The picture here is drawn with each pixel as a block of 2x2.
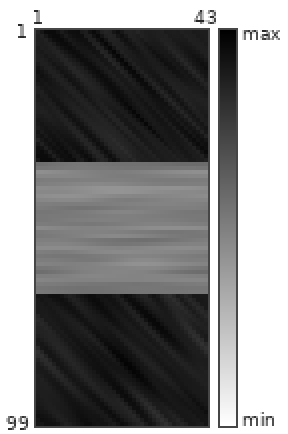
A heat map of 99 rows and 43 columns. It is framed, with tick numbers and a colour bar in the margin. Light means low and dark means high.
It is made of 3 by 1 panels. Panel 1,1: very high, slanting down to the right, faint in contrast. Panel 2,1: middling, streaked across, faint in contrast. Panel 3,1: very high, slanting down to the right, faint in contrast.
